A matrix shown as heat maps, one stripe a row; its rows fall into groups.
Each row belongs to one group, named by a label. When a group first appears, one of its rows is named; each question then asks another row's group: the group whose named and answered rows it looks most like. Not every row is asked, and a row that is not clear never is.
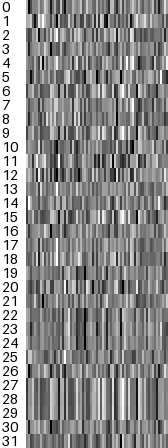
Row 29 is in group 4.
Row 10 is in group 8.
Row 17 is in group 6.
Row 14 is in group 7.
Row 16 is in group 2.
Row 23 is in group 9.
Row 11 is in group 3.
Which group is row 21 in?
6
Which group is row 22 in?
9
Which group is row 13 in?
6
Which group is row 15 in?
4
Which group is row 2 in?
6
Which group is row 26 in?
2
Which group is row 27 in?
4
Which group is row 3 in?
2
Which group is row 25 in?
7
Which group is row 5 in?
9
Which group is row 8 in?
6
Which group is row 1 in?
8
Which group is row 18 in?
6
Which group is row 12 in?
8
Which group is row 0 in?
2
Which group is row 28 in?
4
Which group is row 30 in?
2
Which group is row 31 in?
9
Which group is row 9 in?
4
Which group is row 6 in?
4
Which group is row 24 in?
9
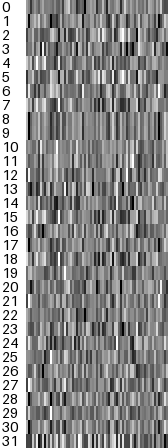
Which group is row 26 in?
6
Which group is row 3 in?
8
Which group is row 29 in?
7
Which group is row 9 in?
2
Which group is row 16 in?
6
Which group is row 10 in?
6
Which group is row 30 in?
2
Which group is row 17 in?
2
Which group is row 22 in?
9
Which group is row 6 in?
7
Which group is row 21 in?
7
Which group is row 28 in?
2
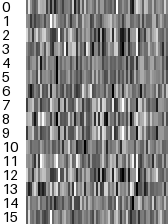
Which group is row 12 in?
3
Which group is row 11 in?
6
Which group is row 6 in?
3
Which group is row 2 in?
3
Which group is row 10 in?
9
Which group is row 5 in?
8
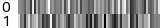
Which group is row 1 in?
3
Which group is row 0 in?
6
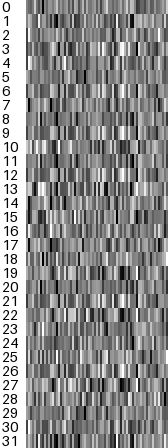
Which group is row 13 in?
8
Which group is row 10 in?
3
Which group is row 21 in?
4
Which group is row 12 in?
4
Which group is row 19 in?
3
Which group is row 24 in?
8
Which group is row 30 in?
7
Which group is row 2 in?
7
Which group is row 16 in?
7
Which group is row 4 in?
7
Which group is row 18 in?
6
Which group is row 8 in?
8
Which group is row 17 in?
2
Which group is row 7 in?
2
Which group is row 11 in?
8
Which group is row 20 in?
8
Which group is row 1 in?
8
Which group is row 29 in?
9
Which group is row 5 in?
9
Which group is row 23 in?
8
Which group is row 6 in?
4
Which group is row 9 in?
4
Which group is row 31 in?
8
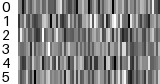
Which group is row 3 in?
6
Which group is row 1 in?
4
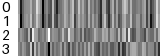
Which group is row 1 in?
2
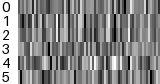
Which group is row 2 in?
3
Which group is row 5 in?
2
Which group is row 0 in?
8
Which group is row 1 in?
3
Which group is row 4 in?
4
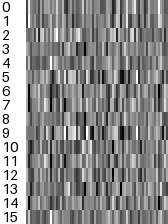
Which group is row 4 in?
7
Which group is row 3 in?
9
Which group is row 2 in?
6
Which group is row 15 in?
7
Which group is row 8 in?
9
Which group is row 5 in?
3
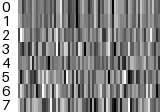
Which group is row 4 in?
8
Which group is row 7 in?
3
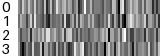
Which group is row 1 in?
8
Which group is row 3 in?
3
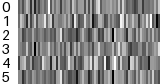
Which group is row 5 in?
9
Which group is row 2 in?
9
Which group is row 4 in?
4
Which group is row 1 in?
7
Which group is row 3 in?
6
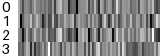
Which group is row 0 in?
9
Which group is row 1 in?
2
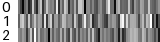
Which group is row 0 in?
3
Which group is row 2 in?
8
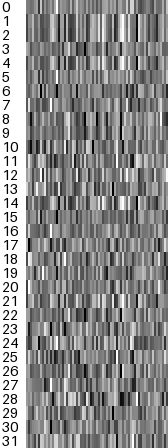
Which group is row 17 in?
2
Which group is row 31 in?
6
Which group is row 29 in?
3
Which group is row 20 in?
7
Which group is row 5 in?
6
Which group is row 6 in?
8
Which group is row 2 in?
4
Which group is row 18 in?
7
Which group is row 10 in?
3
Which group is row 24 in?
6
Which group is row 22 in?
9
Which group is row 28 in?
3
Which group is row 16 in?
7
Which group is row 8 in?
9
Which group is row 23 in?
2
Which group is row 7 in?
7
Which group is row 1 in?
4
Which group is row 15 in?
8
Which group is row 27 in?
7
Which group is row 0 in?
6
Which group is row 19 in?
8
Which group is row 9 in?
9
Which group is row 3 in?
9
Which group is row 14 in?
4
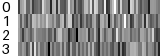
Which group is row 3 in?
8
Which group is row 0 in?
4
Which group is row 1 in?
6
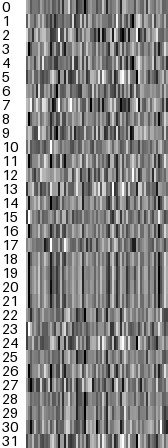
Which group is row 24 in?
4
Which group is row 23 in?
7
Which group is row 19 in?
2
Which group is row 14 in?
2
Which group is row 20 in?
2
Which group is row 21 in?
2
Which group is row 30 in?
9
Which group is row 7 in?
3
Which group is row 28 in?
9
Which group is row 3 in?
2
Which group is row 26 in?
2
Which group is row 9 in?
8
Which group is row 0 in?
9
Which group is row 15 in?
7
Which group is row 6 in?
8
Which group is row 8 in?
2
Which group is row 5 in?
4
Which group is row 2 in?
3
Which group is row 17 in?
7
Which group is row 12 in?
6
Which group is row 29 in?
9
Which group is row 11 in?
2
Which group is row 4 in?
8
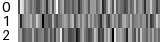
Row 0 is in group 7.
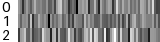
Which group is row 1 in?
8
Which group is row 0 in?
9
